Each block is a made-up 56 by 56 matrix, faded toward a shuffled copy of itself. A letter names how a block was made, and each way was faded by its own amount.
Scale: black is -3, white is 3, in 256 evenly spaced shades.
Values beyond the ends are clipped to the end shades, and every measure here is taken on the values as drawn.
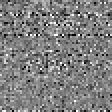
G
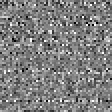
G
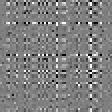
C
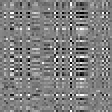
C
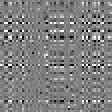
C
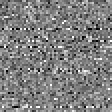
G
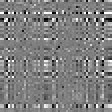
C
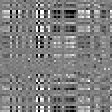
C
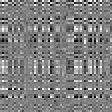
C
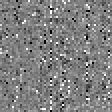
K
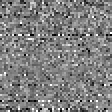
G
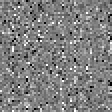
K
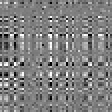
C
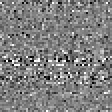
G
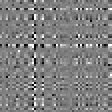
C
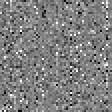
K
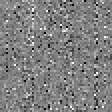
K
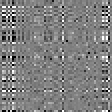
C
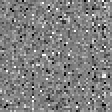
K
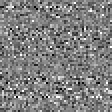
G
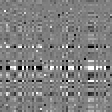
C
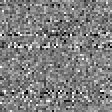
G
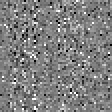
K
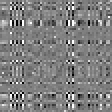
C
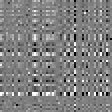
C
